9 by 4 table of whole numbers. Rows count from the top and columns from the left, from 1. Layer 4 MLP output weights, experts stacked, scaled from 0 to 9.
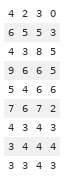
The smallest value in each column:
3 2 3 0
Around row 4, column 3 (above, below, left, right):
8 6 6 5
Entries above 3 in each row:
1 3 3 4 4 3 2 3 1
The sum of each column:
45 36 47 31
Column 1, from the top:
4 6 4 9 5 7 4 3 3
